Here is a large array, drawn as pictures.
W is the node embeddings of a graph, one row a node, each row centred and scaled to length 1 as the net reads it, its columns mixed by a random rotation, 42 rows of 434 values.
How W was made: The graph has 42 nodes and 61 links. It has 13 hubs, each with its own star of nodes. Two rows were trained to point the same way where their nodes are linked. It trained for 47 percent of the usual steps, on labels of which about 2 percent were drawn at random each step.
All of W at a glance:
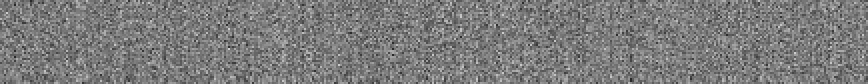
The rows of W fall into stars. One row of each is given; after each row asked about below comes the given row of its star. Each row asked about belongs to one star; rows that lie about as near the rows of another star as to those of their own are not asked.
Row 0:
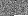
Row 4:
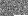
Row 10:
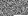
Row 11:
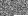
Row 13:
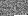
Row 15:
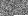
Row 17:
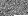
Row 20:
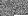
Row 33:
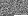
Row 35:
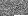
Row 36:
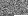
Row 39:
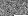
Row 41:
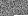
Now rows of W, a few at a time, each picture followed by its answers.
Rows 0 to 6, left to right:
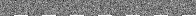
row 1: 11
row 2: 10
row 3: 13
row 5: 11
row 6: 20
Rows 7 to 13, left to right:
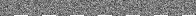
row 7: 36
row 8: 20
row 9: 35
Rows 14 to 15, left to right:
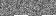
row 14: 33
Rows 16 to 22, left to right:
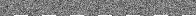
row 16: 36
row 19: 15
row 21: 41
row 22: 0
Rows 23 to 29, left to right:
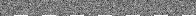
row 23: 11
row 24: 33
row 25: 17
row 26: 4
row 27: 41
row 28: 17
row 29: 4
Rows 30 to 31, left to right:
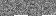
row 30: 35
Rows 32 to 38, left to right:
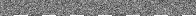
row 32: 41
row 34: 20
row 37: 4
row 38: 39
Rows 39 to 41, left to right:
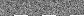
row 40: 0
